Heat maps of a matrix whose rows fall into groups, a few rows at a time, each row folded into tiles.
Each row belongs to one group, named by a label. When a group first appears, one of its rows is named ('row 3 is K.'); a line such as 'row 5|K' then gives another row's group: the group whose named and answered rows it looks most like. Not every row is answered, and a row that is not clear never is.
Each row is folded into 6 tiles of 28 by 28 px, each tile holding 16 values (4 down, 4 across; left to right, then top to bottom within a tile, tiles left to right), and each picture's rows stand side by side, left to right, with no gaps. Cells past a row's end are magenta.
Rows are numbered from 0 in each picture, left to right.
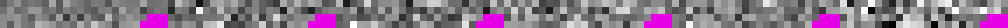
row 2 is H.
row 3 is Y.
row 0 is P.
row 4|H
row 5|Y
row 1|P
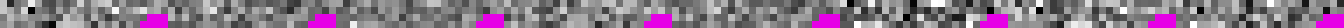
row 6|Y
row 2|H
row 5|H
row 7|H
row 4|P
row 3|Y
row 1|P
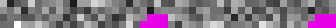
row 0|H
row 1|P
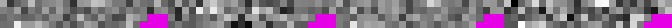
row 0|H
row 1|P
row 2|H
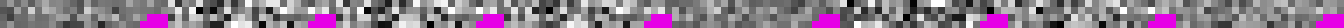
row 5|H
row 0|P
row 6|Y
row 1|Y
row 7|Y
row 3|Y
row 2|Y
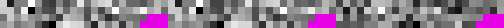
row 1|Y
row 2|P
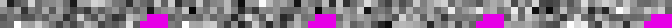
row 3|Y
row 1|H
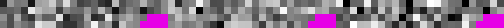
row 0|P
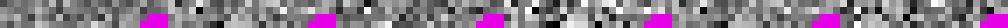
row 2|P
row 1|Y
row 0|P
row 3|Y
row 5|H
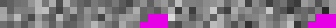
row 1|P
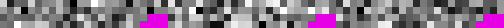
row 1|Y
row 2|P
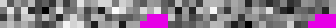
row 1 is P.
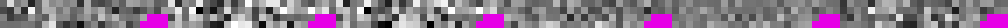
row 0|P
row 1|Y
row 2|Y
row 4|P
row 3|P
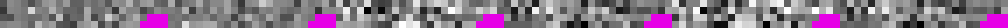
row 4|Y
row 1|H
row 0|P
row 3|P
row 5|P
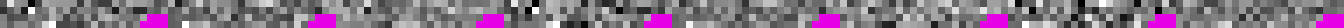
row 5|Y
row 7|P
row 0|P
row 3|P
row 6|H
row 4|H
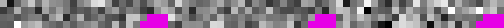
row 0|H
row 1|P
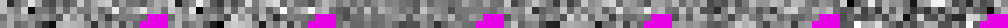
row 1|Y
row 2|P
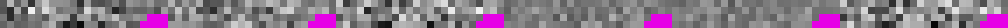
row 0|P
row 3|P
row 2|Y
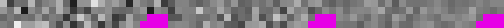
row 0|H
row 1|P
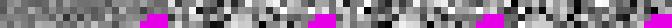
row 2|Y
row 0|P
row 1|Y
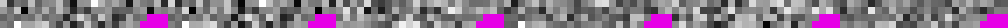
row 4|Y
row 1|H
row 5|P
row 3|H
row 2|Y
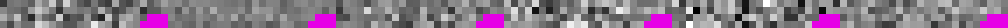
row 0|P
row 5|Y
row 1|P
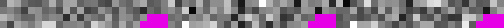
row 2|H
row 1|H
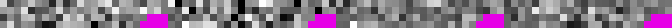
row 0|Y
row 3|P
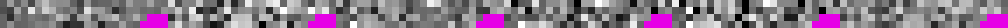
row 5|Y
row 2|H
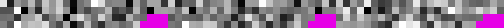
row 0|H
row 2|Y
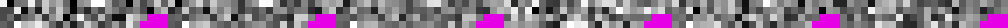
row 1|H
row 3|Y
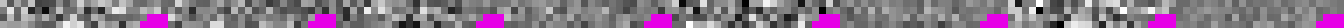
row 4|H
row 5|P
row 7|P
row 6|Y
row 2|P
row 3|P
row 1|P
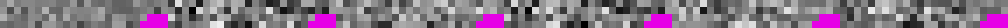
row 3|P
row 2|Y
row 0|P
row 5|P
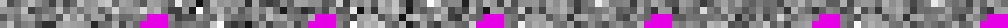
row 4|P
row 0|Y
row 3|H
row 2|H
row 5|H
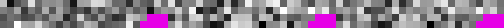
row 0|H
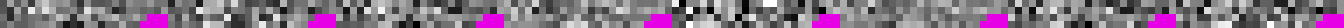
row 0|P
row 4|H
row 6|P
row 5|Y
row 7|P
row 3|Y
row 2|P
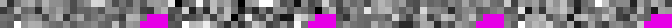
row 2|P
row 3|H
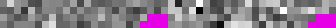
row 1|Y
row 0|P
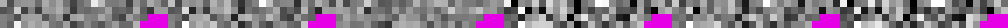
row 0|H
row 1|H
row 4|H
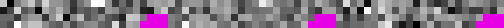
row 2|P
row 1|H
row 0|H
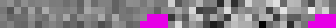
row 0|P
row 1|Y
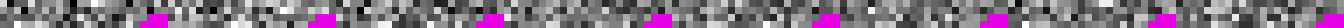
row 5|P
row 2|P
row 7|P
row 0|H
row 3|P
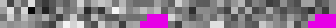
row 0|Y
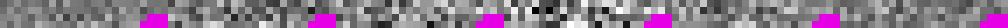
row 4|Y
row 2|Y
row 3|Y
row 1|P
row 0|P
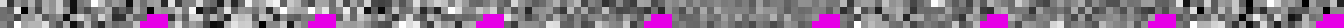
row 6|P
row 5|H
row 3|P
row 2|Y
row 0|H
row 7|H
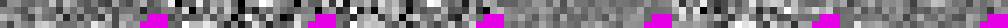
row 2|H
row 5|H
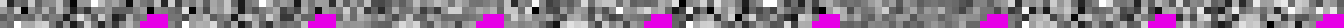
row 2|Y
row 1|H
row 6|H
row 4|H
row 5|P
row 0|H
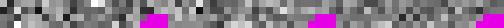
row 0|H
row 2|P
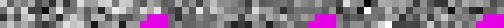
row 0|Y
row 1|P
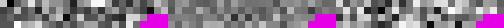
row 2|Y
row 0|H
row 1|P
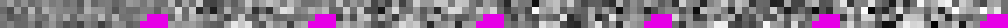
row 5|Y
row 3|P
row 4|P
